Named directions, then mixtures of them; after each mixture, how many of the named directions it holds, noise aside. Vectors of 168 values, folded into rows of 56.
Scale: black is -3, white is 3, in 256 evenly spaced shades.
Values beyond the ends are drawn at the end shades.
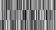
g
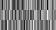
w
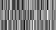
one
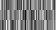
one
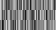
one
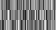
one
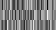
one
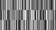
one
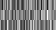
one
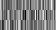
one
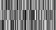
one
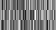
two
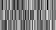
one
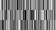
two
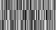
one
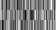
two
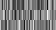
one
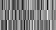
one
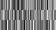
one
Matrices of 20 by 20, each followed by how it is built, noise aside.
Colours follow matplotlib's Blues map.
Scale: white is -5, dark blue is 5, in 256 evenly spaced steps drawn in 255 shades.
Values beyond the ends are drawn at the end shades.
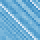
Toeplitz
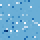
sparse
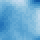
smooth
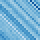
Toeplitz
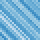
Toeplitz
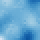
smooth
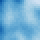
smooth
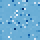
sparse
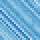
Toeplitz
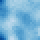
smooth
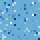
sparse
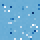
sparse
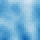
smooth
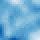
smooth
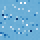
sparse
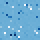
sparse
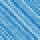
Toeplitz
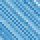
Toeplitz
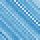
Toeplitz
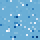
sparse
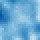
smooth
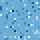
sparse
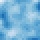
smooth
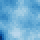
smooth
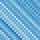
Toeplitz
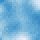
smooth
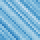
Toeplitz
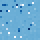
sparse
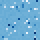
sparse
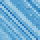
Toeplitz
